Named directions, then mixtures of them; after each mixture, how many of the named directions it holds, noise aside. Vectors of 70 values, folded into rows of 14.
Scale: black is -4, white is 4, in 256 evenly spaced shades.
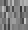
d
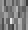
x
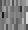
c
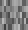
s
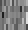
one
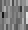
one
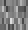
two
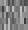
one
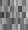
two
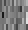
one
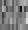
three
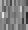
one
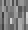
two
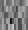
one
